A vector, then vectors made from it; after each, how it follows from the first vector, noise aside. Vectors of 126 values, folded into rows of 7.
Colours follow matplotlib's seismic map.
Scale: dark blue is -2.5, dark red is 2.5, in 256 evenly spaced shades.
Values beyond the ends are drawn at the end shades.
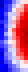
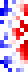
partly zeroed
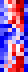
wrapped around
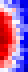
reversed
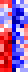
wrapped around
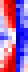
wrapped around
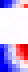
partly zeroed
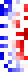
partly zeroed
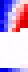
partly zeroed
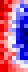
negated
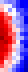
reversed
